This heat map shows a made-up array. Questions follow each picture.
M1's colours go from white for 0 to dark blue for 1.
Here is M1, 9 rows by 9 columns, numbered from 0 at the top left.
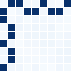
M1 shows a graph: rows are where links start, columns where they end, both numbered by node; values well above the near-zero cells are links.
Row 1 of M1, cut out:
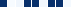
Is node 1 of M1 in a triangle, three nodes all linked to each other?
no
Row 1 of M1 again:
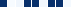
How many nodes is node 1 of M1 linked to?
5
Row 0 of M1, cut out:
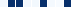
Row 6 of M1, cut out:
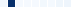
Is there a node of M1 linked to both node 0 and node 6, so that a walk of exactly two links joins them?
yes
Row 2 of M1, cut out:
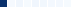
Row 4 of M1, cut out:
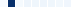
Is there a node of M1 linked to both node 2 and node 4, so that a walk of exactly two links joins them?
no
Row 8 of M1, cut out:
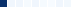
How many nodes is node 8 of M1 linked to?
1
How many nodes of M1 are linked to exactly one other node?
7
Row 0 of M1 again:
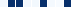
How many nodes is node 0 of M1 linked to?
4
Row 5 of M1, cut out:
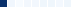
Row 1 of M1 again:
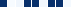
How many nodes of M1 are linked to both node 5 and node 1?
1
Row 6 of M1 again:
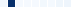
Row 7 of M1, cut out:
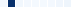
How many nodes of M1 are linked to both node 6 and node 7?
1
